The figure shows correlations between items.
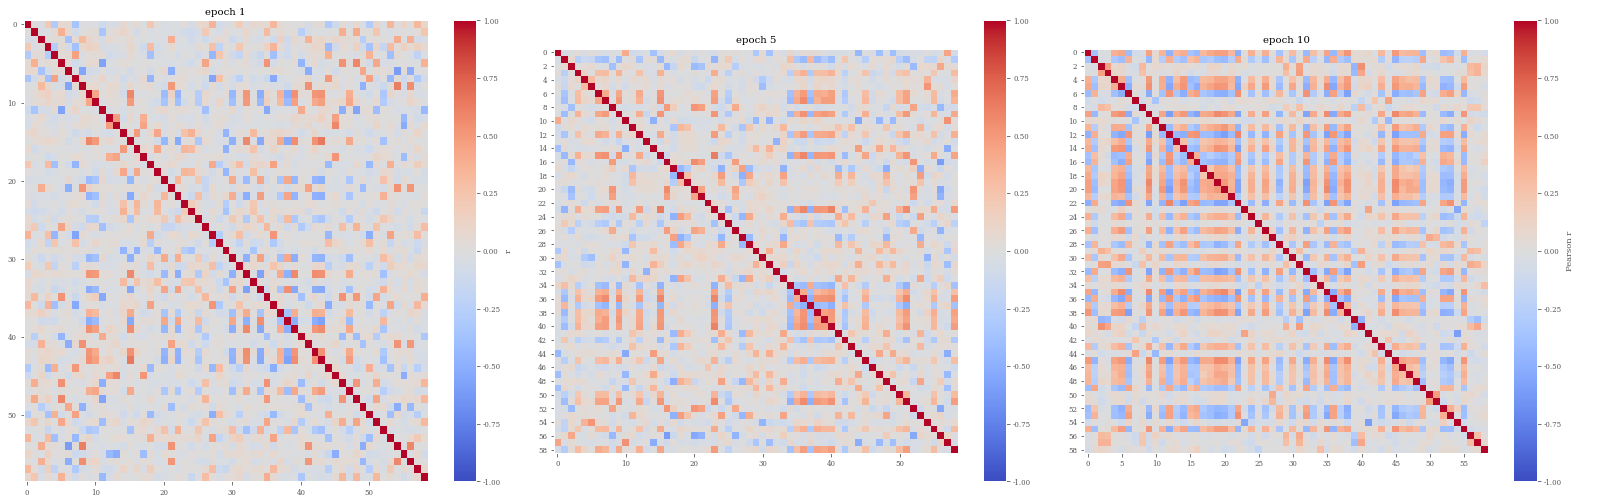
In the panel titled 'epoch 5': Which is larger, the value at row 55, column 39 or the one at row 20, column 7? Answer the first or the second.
the first
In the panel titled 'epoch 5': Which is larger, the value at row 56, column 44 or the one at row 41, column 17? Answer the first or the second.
the first
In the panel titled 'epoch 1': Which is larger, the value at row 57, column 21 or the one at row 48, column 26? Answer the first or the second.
the second
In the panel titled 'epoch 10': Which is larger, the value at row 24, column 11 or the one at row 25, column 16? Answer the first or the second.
the first
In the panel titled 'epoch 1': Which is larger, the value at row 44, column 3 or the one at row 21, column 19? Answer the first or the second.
the second
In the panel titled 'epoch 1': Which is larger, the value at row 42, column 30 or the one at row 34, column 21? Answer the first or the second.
the second
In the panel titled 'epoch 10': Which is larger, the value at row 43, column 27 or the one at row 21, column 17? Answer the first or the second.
the second
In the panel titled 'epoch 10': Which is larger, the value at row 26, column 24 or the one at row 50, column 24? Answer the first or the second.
the first
